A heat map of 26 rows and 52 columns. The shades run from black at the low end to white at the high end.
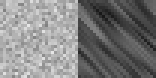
It is made of 1 by 2 panels. Panel 1,1: high, fine-grained. Panel 1,2: low, slanting down to the right.
